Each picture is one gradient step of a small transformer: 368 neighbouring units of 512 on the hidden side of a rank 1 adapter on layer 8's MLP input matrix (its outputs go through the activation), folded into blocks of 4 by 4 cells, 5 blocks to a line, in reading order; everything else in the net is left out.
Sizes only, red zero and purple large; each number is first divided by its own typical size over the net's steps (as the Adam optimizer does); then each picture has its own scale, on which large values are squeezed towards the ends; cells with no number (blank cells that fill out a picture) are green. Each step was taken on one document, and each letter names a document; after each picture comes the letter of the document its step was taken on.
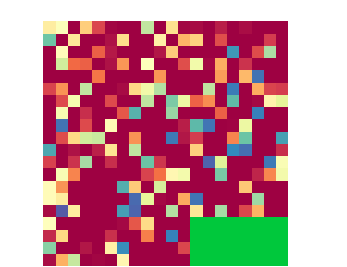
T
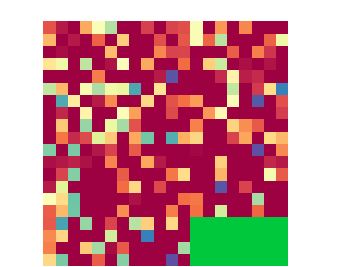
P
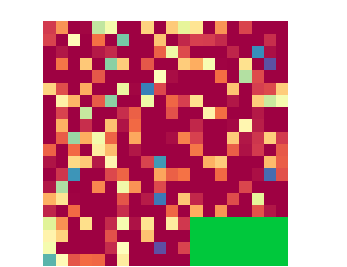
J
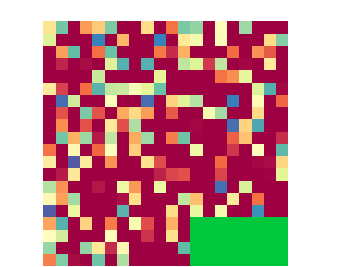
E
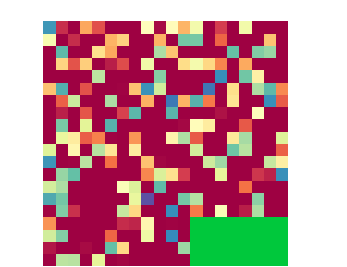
T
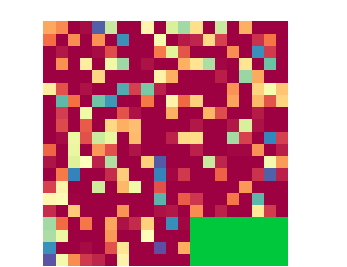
J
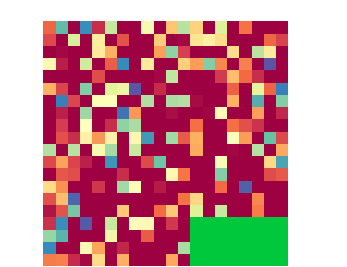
P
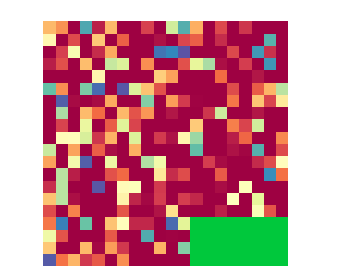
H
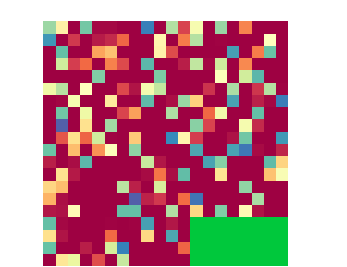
T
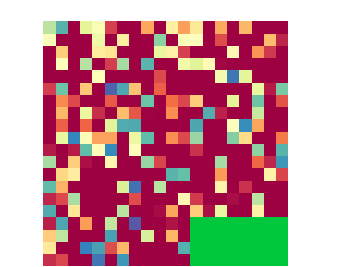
E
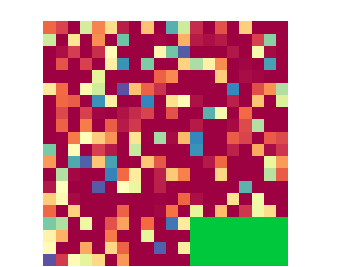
H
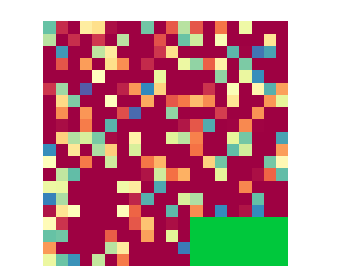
T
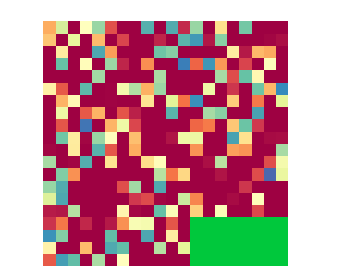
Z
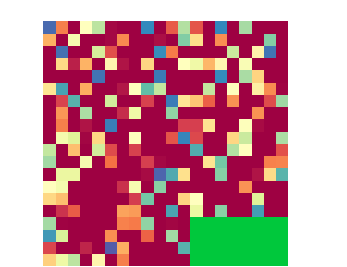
T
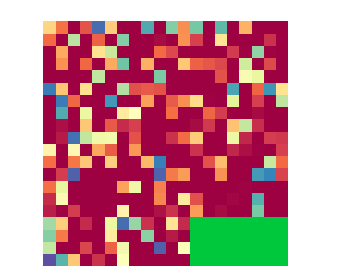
J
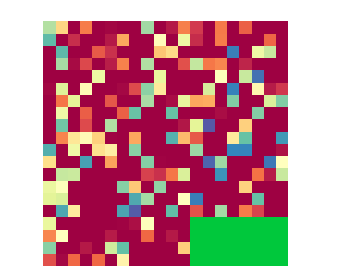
T
